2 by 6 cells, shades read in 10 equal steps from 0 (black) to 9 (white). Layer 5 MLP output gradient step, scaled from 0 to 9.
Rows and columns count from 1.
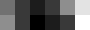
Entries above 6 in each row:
1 1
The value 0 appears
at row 2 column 3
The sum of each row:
22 19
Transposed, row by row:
4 5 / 2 2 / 1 0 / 2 1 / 5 2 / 8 9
